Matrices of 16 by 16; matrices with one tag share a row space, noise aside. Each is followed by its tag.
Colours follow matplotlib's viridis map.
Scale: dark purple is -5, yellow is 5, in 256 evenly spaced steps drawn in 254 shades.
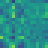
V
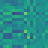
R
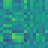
R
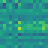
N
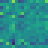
V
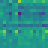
N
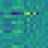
R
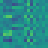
R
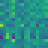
V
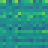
N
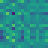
V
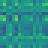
N
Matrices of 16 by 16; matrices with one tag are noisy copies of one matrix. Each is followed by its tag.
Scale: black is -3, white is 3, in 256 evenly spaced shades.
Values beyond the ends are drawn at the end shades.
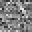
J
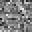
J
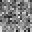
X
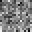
X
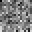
X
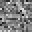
J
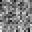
X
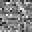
J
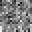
X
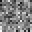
X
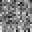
X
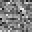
J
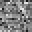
J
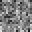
X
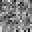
X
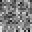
X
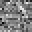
J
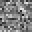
J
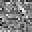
J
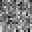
X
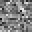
J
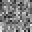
X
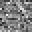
J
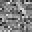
J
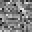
J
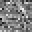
J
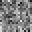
X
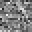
J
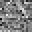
J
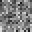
X
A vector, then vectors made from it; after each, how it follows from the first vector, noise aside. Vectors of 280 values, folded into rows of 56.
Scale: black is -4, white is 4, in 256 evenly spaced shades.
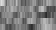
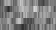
wrapped around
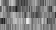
wrapped around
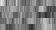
copied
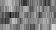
reversed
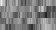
copied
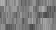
shrunk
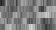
negated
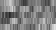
reversed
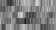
wrapped around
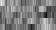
copied
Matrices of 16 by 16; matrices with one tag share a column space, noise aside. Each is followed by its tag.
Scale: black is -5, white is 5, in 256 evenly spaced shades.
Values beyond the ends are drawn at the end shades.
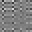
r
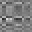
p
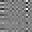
r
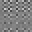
r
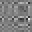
p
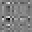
p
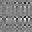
p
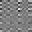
r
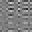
r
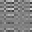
r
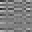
r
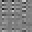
r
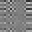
r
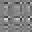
p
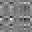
p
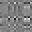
p
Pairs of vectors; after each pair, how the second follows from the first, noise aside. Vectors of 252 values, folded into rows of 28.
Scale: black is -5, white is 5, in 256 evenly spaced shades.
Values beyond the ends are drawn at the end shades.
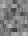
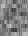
copied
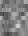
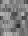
negated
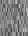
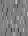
partly zeroed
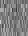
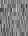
negated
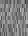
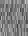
negated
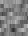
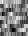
scaled up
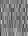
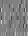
partly zeroed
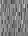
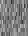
sign-scrambled
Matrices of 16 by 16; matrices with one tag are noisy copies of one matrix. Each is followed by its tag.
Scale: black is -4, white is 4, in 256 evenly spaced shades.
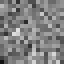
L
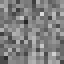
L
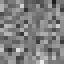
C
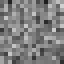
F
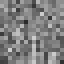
L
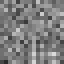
L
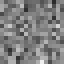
C
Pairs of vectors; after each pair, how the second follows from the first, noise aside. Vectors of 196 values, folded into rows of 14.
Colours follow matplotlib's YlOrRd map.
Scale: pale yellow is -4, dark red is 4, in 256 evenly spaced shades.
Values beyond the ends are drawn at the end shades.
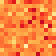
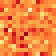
reversed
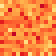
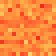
shrunk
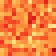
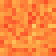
shrunk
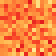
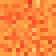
shrunk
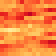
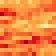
reversed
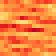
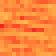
shrunk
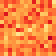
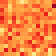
wrapped around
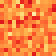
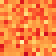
reversed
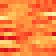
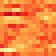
wrapped around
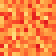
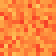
shrunk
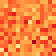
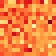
wrapped around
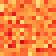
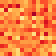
reversed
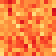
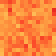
shrunk
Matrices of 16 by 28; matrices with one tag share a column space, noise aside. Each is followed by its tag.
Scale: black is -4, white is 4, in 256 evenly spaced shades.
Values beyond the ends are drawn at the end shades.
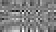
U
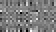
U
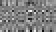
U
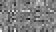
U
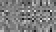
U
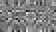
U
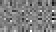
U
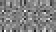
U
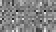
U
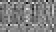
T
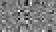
U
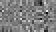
U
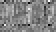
T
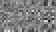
U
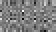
U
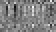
T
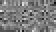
U
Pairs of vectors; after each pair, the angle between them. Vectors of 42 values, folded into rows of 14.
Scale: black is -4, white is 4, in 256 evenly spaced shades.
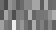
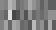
partly aligned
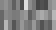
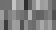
nearly opposite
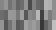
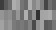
partly opposed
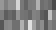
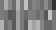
partly aligned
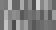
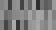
nearly opposite
